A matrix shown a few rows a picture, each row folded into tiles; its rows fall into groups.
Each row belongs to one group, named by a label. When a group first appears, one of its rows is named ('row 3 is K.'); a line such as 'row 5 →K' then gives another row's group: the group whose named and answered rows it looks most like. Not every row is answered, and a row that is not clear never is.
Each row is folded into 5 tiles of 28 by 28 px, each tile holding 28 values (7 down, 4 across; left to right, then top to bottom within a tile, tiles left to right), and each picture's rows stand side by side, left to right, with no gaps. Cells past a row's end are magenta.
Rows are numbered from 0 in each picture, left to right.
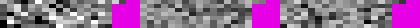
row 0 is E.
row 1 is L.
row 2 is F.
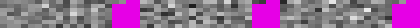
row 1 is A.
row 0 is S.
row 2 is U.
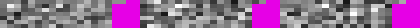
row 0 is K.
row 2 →S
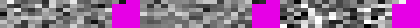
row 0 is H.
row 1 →A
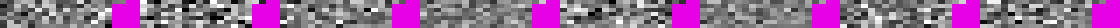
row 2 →K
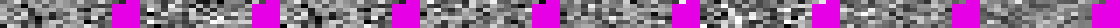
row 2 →F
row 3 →H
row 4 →U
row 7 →E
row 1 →E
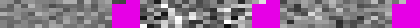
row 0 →A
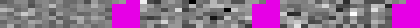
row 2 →S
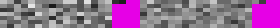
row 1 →H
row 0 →A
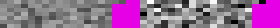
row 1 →H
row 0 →F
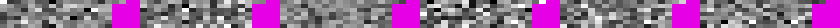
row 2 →F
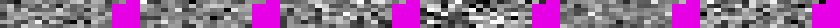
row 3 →E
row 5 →H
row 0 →K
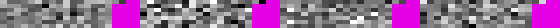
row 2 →E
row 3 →U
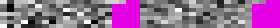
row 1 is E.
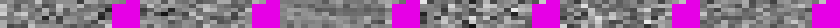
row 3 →U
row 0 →L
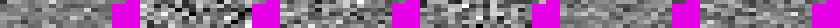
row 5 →E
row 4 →A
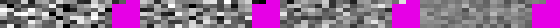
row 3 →S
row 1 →A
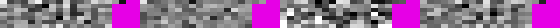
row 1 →U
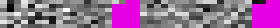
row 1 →A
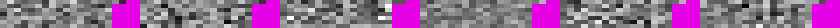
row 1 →F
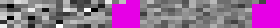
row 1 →H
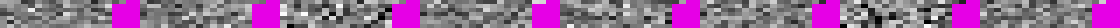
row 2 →L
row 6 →F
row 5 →H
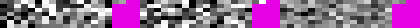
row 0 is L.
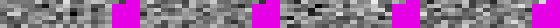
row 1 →H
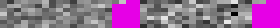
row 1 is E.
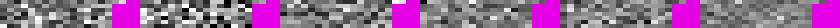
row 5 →E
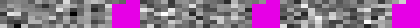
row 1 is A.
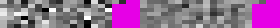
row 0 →S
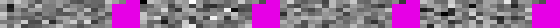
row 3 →A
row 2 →H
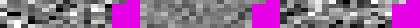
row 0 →S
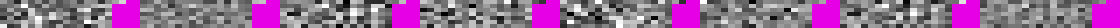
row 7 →S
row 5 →U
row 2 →S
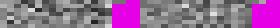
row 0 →L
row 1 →S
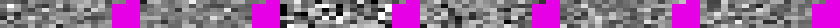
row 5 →K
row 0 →K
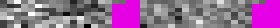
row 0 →L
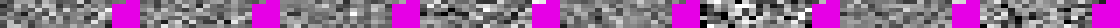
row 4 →E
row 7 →F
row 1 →K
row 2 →S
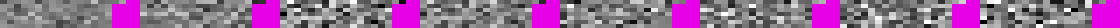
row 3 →H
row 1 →A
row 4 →K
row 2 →H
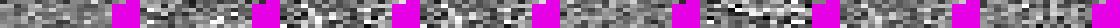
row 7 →S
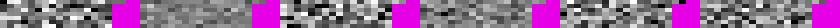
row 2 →L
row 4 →H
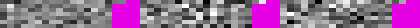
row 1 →S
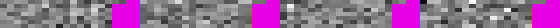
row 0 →S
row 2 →K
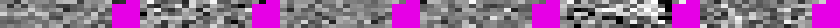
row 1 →H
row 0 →A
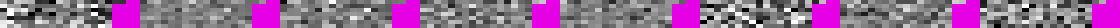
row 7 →S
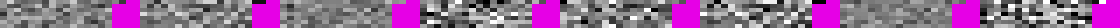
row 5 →A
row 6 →K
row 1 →A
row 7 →U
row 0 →H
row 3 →E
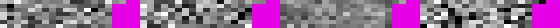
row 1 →L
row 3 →F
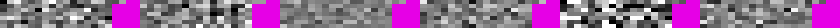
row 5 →K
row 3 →U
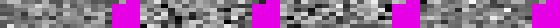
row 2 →L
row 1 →F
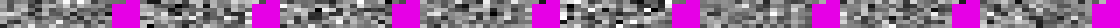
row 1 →L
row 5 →S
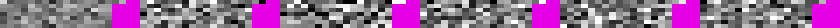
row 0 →U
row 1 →H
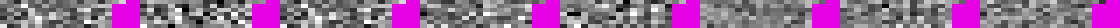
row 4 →S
